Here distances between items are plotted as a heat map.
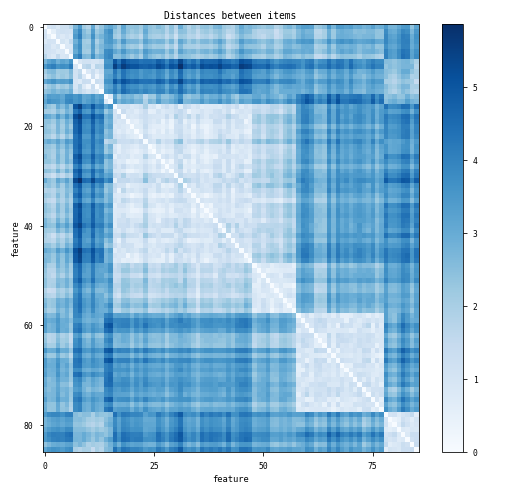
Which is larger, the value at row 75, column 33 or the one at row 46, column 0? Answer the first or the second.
the first
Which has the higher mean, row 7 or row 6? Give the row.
7
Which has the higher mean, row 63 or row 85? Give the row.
85
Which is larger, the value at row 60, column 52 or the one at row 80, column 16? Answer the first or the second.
the second
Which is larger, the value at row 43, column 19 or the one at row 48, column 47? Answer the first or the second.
the second
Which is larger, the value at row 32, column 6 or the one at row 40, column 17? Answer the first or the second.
the first
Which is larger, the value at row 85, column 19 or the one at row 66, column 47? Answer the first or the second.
the first
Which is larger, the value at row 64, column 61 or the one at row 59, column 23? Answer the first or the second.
the second
